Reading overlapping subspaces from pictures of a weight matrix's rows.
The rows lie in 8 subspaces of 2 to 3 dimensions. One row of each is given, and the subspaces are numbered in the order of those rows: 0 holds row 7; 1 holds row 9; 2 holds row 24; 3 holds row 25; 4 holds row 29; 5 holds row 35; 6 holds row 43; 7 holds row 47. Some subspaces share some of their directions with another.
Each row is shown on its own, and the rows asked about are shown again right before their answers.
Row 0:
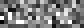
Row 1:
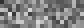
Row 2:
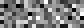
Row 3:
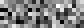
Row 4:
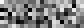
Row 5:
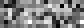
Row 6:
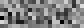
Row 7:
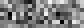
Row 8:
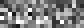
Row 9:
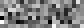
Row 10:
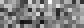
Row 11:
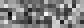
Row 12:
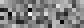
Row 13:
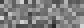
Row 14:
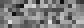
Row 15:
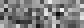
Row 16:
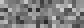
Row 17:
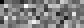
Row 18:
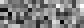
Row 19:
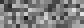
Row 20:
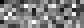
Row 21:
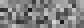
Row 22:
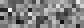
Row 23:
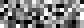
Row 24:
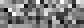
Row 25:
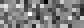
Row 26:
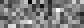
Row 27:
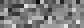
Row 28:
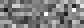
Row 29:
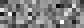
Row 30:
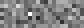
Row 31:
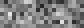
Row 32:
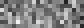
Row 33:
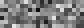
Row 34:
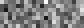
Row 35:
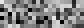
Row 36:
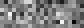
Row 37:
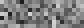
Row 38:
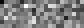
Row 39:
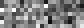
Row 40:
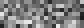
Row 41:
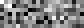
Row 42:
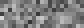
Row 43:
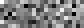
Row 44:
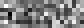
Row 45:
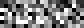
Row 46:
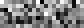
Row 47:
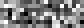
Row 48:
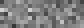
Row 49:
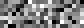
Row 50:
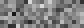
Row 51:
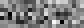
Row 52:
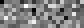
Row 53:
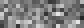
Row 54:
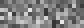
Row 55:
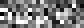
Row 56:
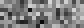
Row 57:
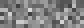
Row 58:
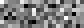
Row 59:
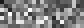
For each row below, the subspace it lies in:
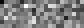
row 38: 6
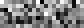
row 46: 2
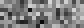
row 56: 2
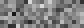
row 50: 2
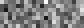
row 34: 3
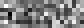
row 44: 7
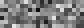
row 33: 0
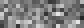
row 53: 4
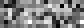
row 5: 7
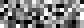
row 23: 4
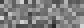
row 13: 1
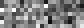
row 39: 1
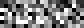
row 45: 3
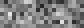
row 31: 0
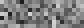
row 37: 1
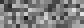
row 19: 5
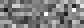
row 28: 5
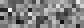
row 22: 7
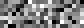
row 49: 2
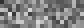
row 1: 5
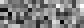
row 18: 3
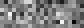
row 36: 0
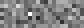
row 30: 3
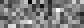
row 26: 2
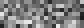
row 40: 4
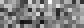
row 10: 2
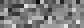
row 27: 2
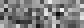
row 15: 4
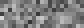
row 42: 7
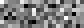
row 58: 6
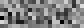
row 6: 1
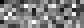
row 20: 6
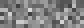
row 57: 3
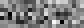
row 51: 0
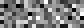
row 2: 3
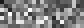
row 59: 5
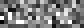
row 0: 1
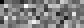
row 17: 6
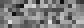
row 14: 2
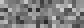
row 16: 0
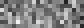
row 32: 1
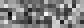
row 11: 7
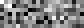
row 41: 5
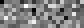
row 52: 6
